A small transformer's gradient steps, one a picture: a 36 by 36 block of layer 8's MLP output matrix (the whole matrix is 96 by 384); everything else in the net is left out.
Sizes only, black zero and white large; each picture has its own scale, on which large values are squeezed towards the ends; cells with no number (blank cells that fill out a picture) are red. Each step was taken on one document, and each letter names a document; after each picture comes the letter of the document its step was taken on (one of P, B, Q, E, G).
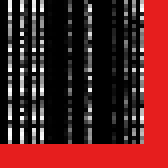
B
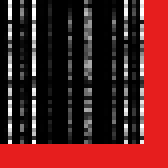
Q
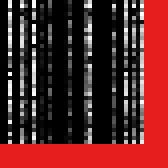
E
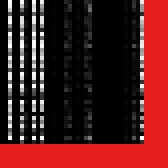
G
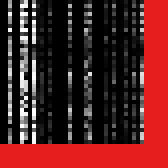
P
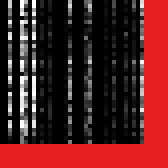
P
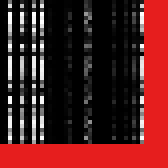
B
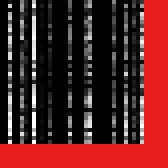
E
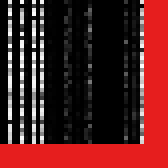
G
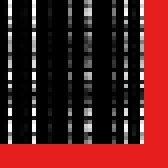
Q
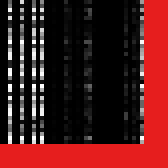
G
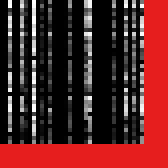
E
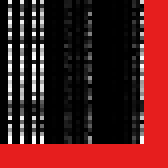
G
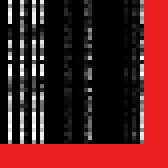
G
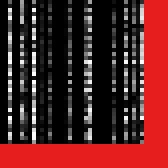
E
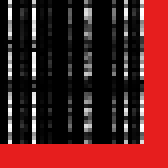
Q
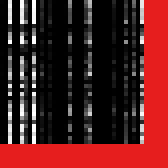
P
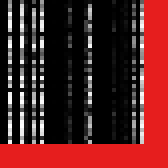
B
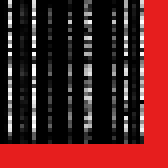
Q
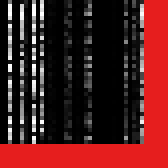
G
